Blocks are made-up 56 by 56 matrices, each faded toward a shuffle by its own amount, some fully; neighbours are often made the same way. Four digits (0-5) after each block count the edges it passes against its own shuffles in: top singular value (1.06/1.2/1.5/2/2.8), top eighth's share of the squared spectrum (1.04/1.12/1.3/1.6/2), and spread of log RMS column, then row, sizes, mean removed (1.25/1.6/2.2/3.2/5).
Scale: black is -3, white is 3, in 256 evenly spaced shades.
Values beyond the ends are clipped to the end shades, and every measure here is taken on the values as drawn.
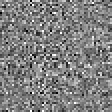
3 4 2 2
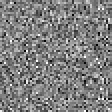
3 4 2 2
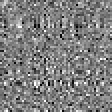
4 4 2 3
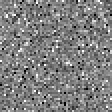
2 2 0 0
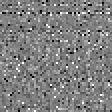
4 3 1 2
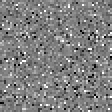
2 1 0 1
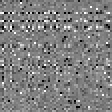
4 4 2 2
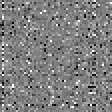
4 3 2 1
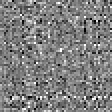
4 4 2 2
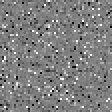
2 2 0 0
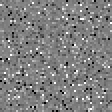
1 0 0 0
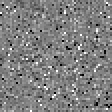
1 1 0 0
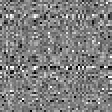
4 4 2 3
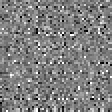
4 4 2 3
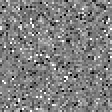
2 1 0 0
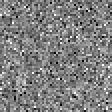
0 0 0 0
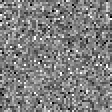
0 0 1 0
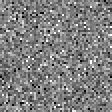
0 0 0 0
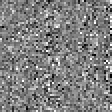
2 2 3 0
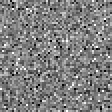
0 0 0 0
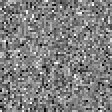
0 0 0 0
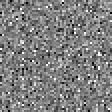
0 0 1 0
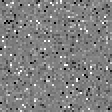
2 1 0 0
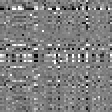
4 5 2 3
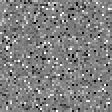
1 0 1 0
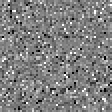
2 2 0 0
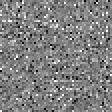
3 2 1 1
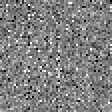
1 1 1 0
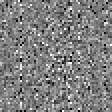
1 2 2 0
